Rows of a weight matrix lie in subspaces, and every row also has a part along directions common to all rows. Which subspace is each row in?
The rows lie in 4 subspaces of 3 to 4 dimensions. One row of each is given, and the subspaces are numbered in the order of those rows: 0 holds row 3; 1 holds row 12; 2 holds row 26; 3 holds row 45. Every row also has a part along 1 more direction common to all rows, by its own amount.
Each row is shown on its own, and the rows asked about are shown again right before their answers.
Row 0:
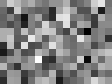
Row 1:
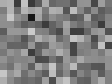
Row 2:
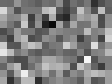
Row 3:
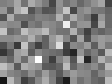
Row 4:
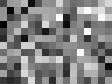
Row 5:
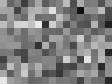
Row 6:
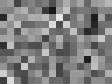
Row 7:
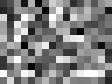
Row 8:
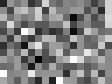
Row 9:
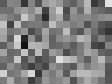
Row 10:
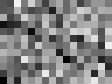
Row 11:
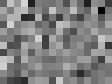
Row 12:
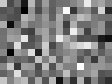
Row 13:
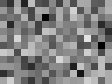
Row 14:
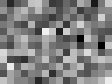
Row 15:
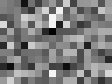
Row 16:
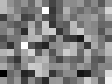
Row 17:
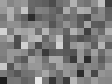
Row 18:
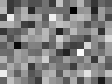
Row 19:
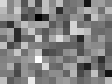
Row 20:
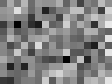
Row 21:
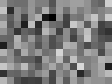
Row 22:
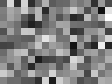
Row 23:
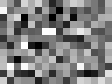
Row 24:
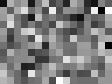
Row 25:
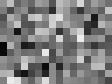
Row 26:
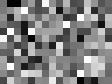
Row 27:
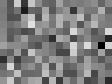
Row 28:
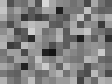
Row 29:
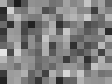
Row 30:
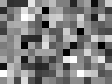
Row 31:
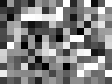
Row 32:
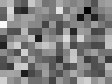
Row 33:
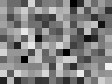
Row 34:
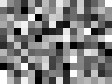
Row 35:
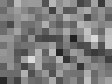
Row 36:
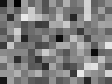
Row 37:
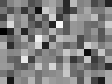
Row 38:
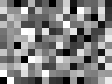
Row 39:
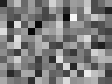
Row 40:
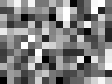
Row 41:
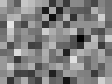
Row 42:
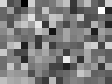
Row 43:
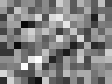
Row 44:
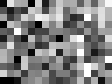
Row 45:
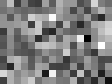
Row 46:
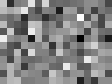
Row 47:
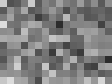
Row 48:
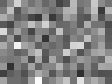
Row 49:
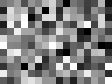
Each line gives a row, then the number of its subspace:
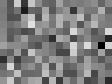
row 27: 1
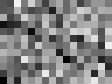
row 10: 1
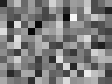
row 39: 3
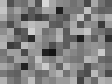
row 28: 2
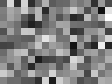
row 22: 1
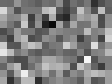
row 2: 0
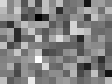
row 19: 2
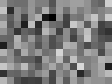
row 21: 3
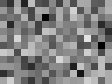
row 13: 3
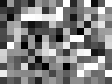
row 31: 2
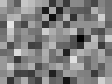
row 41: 3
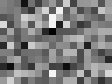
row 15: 3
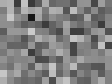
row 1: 1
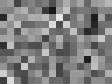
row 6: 0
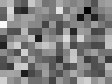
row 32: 2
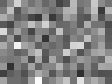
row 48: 0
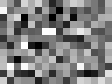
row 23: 3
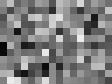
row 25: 0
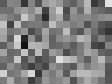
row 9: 3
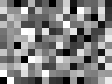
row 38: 0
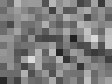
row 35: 1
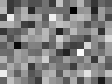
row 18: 0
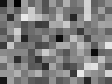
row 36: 2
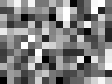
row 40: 0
